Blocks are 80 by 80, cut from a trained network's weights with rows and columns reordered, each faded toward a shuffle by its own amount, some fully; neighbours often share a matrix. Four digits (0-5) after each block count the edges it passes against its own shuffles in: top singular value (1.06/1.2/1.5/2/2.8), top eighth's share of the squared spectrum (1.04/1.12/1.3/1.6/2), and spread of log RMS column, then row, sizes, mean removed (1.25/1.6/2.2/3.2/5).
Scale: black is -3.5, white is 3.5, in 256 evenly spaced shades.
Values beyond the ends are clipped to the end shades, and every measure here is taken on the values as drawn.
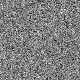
0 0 0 0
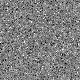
0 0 0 0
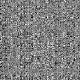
3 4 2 3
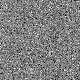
0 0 0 0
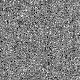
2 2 0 1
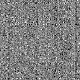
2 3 1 2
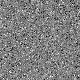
0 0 0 0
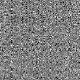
3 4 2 2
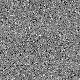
0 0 0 0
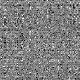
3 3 3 1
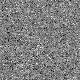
1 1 1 0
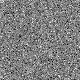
1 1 0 0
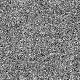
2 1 0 0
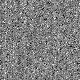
1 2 0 0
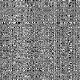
3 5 2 4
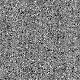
1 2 0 0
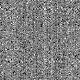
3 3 0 2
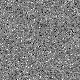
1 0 0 0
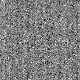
2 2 0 1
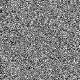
3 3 2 1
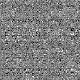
3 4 3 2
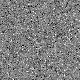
1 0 0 0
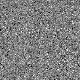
2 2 1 1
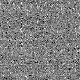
2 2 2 0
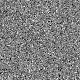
1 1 0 0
